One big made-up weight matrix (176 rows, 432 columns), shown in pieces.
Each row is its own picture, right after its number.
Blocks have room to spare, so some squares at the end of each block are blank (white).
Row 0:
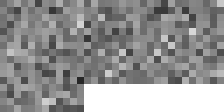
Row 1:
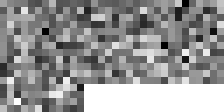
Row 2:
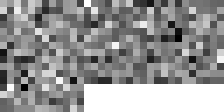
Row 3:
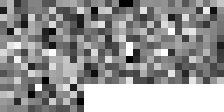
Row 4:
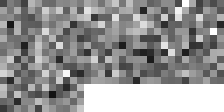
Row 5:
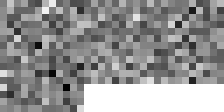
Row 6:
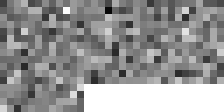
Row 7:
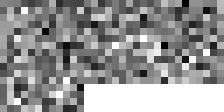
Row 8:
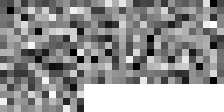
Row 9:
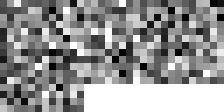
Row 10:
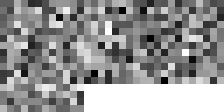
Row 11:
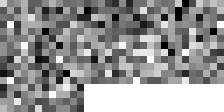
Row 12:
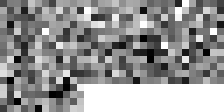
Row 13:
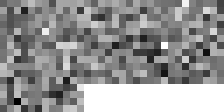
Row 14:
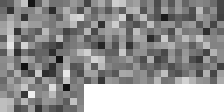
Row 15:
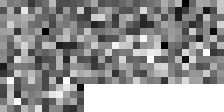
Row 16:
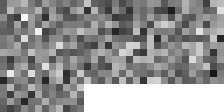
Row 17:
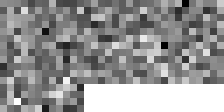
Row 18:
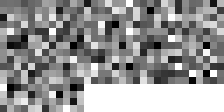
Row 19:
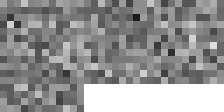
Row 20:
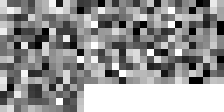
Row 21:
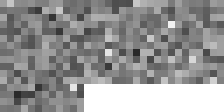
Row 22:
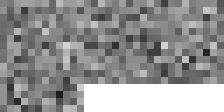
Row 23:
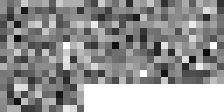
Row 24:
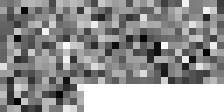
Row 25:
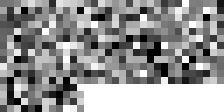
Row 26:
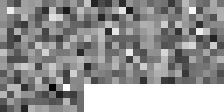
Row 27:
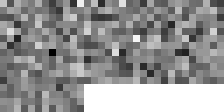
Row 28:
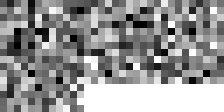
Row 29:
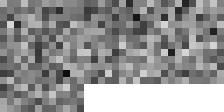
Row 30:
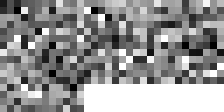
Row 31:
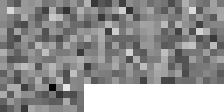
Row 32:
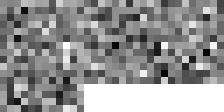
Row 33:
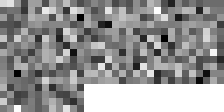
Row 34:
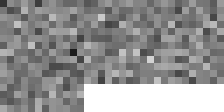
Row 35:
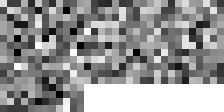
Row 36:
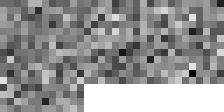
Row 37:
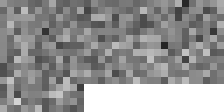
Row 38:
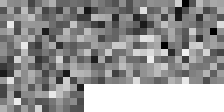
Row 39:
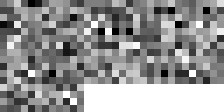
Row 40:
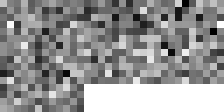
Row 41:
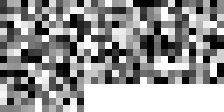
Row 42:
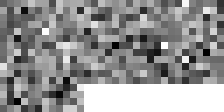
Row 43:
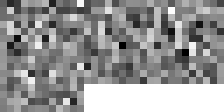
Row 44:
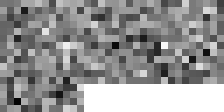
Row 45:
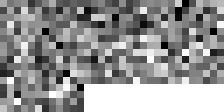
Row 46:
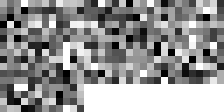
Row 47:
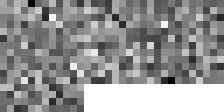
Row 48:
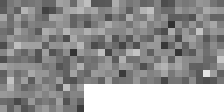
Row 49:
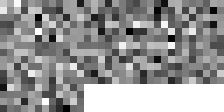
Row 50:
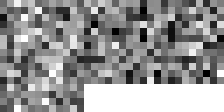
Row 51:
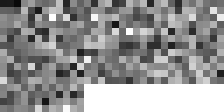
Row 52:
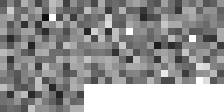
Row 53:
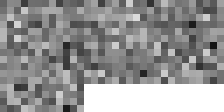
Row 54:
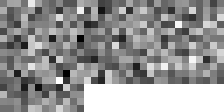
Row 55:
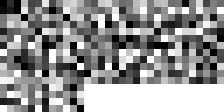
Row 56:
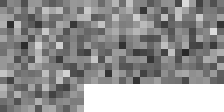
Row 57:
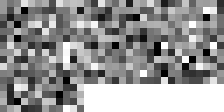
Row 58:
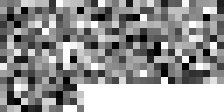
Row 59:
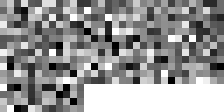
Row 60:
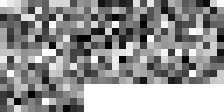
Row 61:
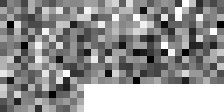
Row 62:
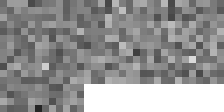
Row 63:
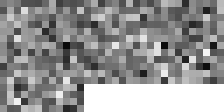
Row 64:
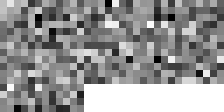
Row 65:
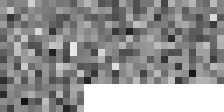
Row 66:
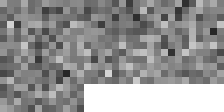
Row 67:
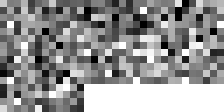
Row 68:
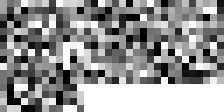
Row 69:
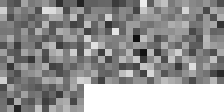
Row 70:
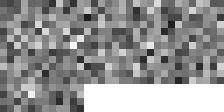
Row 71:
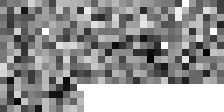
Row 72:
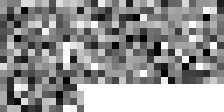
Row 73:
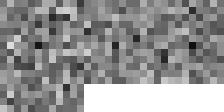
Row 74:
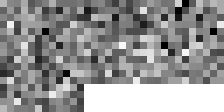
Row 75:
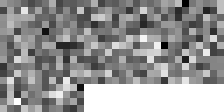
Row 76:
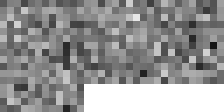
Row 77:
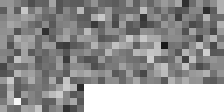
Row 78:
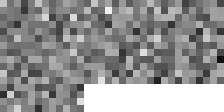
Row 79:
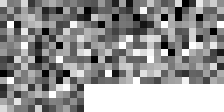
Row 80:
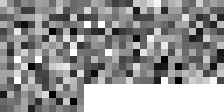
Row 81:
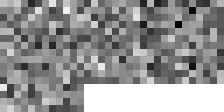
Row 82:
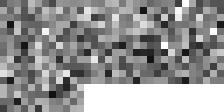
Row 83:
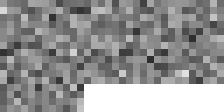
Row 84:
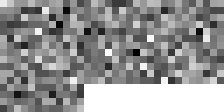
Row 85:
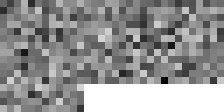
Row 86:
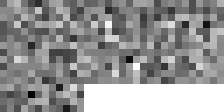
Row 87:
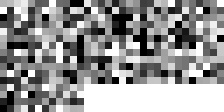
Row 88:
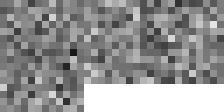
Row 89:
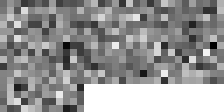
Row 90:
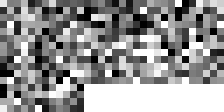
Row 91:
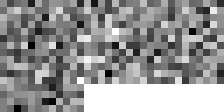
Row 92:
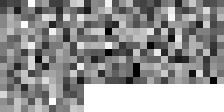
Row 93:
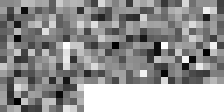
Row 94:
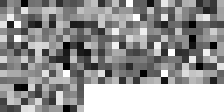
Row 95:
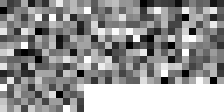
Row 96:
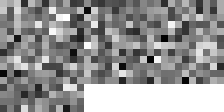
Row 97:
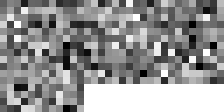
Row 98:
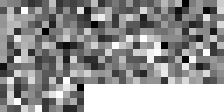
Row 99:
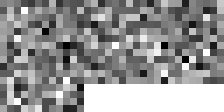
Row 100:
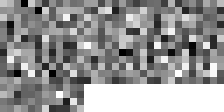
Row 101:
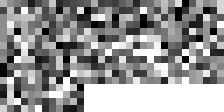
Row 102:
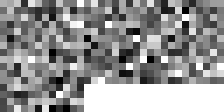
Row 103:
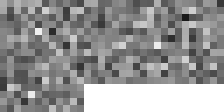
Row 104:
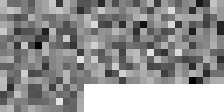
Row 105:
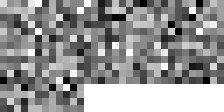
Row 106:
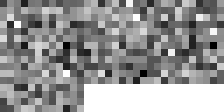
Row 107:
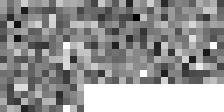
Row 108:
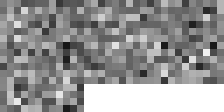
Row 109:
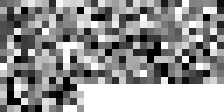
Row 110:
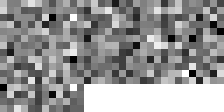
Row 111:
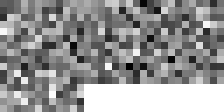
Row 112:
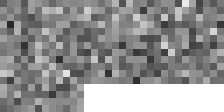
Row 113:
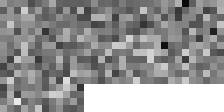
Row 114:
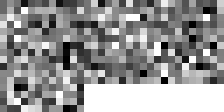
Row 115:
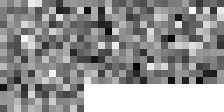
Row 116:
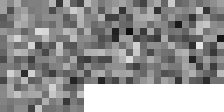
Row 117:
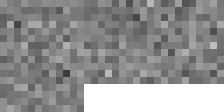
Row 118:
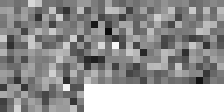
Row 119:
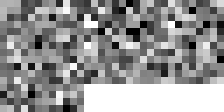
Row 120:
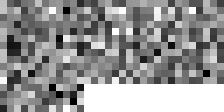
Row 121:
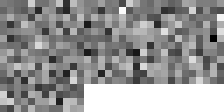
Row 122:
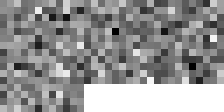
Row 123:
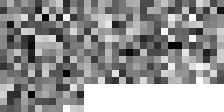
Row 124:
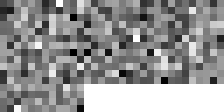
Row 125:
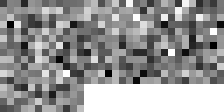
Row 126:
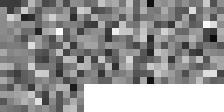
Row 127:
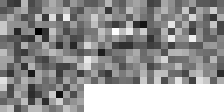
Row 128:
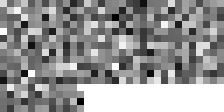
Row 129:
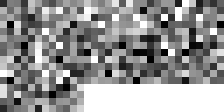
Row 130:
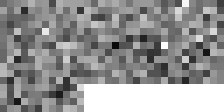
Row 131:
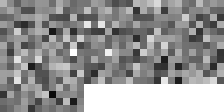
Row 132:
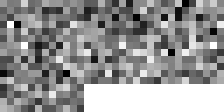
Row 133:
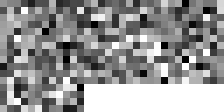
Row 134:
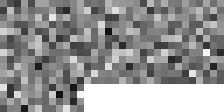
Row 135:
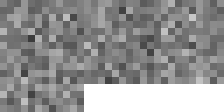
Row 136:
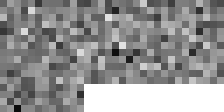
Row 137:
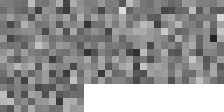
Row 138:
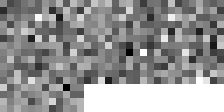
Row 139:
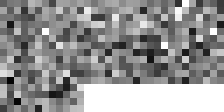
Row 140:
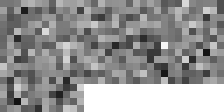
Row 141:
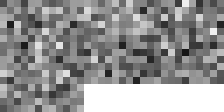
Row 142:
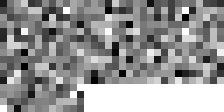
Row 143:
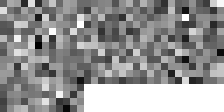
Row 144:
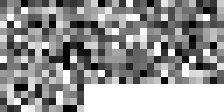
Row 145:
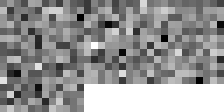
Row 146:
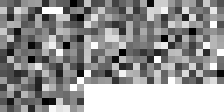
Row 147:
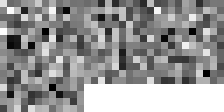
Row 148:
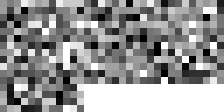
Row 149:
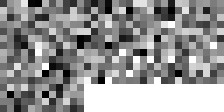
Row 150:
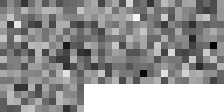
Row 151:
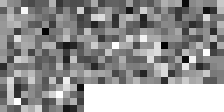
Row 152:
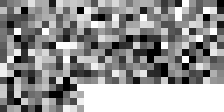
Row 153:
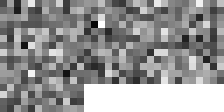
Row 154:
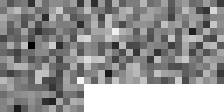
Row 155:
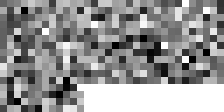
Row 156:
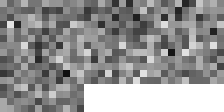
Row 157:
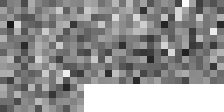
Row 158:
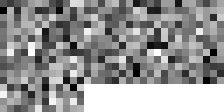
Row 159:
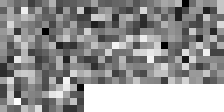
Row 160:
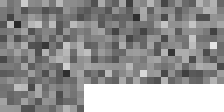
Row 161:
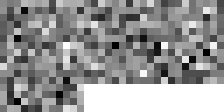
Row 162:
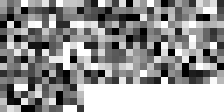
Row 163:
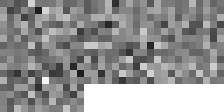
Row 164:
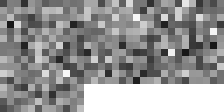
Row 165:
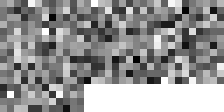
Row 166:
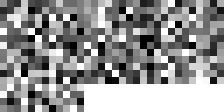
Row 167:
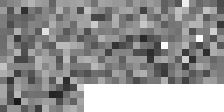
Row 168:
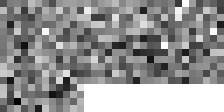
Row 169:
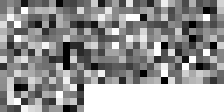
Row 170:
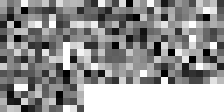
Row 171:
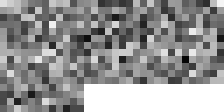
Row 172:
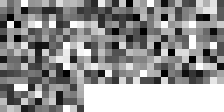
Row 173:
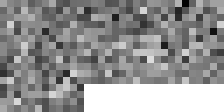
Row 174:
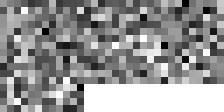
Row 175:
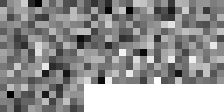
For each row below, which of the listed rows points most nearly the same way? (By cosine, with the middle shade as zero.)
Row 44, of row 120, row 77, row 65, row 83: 120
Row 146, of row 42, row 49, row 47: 42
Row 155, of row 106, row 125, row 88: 125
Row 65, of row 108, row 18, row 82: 108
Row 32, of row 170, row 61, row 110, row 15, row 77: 170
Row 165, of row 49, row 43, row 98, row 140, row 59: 49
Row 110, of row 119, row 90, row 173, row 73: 73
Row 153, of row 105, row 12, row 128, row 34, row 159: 34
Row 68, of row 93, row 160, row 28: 93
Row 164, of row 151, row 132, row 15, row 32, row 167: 167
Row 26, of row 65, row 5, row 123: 65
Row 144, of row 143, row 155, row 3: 143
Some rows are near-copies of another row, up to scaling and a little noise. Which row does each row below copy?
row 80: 131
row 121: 137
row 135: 166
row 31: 26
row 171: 60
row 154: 91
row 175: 149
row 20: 104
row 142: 6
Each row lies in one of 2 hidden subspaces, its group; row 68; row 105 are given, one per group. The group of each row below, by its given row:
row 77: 68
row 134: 105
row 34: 105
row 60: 105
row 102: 105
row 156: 68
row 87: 105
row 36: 105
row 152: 68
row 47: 105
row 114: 68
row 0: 105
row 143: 105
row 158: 105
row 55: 105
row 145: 105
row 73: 105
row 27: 105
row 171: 105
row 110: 105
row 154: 105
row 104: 105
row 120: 105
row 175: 105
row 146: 105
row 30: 105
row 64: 105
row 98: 68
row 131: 105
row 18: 105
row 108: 68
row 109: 68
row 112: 68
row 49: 105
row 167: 68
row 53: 68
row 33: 105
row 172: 68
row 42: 68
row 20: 105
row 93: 68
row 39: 105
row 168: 68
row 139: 68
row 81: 105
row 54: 105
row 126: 105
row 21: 105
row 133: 68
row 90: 68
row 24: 68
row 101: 68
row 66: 68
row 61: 68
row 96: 105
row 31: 105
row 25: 68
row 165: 105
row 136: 105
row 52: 105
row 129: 68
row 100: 105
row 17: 68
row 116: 105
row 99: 68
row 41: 105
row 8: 105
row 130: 68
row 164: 68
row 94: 68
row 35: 105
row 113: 68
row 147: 105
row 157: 68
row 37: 68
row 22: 68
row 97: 68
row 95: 105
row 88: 105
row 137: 105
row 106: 68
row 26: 105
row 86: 105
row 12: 68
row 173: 68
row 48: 105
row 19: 68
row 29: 68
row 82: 68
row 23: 68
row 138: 105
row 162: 68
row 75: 68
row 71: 68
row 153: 105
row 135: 105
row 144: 68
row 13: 68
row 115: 105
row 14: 105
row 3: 105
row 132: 68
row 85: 105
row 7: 68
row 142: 105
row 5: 105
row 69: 105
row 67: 68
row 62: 105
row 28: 105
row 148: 68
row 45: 68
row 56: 68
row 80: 105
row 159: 68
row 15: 68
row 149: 105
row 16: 105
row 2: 105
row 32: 68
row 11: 68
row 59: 105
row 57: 68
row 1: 68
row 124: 105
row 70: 105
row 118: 105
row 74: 68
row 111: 105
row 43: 105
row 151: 68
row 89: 68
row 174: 68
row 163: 105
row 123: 105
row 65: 105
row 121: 105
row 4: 68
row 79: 68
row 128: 105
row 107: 68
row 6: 105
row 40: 68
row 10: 105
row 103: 105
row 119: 105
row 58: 68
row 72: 68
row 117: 68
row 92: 105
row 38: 68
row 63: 68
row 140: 68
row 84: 105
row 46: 68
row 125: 68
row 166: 105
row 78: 105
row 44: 68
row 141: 68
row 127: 105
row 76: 68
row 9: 105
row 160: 68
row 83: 105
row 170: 68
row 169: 68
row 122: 105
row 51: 105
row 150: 68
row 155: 68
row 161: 68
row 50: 105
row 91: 105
